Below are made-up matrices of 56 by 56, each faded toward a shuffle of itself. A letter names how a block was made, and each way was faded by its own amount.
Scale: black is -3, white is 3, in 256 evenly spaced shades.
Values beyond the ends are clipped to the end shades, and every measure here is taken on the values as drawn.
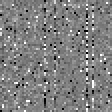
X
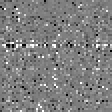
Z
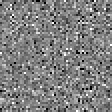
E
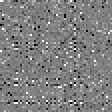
Z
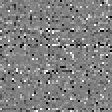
Z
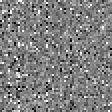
X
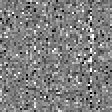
X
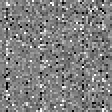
X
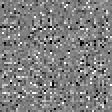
Z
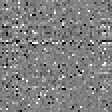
Z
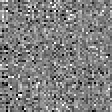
E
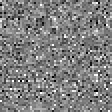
E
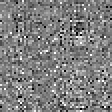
E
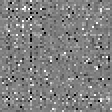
Z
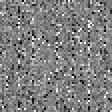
X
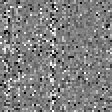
X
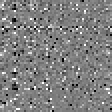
Z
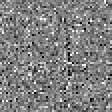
E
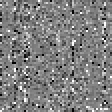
X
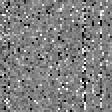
X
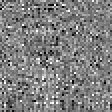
E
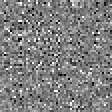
E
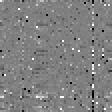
Z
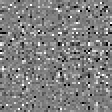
Z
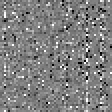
X
